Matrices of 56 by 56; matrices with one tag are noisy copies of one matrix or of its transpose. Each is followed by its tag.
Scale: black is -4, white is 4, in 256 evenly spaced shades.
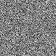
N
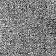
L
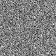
N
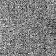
L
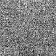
L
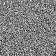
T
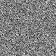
N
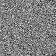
T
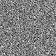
N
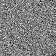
T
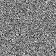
N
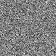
N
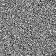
T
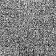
L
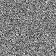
N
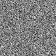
N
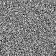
T
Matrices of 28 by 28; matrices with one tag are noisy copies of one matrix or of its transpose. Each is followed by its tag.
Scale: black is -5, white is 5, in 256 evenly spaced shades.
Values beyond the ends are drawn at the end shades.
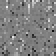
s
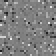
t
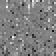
s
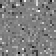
t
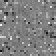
t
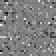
t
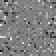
t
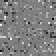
t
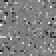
t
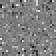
t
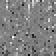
s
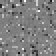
t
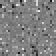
t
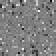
t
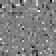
t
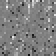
s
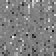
s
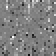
s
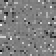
t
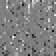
s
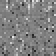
s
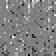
s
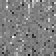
s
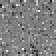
t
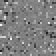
t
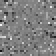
t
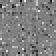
t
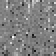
s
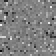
t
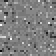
t
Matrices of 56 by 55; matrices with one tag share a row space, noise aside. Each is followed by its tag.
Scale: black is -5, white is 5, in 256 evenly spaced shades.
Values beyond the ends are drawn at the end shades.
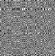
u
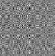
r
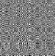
r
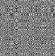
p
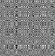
p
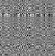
r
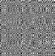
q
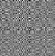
r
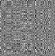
u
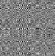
r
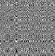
p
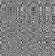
q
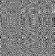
q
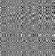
q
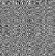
r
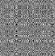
p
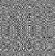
r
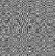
r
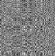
u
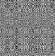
p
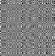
q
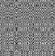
p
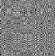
u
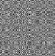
r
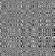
q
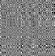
q
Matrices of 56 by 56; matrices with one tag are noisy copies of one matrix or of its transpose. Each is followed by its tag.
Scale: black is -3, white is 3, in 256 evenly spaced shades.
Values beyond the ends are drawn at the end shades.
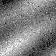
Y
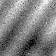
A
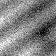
A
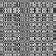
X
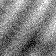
A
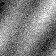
Y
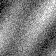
Y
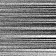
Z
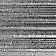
Z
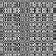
X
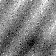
A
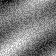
Y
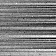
Z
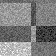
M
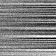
Z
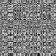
X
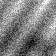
A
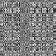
X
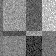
M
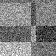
M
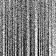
Z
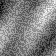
Y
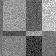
M
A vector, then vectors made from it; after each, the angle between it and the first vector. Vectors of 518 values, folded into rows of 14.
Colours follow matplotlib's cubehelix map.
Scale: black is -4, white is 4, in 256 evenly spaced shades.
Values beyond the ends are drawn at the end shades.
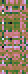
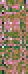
nearly opposite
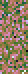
orthogonal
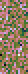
orthogonal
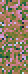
partly opposed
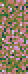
partly aligned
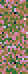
partly aligned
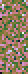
orthogonal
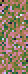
partly aligned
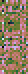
nearly parallel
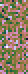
partly aligned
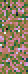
orthogonal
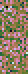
partly aligned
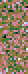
orthogonal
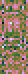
nearly opposite
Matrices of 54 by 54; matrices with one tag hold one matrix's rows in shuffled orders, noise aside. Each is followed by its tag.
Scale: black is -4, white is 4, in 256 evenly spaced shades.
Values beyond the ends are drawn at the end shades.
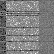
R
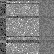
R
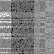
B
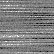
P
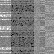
B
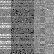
B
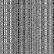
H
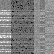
B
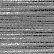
P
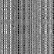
H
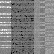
B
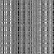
H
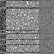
R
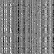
H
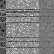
R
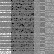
B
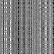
H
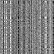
H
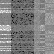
B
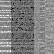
B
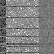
R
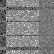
R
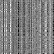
H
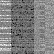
B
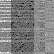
B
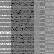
B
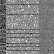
R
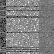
R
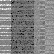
B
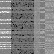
B
